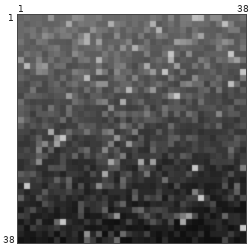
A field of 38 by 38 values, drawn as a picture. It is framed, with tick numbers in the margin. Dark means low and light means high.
Slope: up to the top. Grain: fine. Stripes: none. Average level on the scale: 30%. Odd rows or columns: none.
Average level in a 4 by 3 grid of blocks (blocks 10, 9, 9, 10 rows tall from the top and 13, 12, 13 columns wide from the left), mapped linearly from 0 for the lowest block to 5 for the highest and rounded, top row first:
555
333
221
000
